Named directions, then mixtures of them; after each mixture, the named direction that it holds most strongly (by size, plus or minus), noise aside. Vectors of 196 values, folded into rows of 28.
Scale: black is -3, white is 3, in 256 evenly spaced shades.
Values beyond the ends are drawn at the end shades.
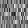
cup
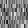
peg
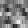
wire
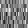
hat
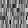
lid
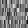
lid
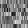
cup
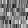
lid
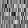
cup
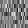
cup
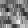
wire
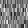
peg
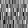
hat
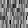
lid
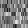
cup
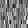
lid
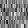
peg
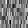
lid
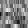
wire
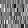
peg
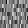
lid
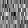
cup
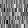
peg
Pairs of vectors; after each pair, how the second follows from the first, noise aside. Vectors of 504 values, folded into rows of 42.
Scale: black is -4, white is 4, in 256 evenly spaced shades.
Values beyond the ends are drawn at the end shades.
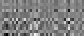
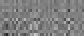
shrunk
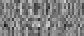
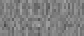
shrunk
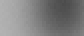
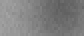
shrunk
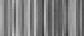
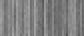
shrunk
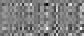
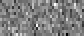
shuffled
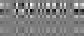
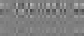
shrunk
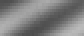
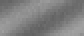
shrunk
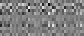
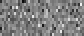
shuffled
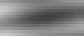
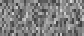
shuffled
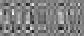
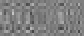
shrunk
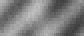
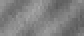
shrunk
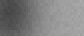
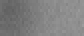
shrunk
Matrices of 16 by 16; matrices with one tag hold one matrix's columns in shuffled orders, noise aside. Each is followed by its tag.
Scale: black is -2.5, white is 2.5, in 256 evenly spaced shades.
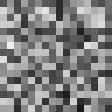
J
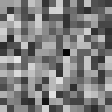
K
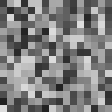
K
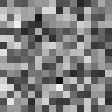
J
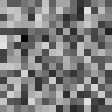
J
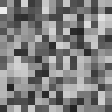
K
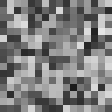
K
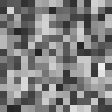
K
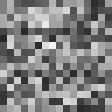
J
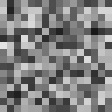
J
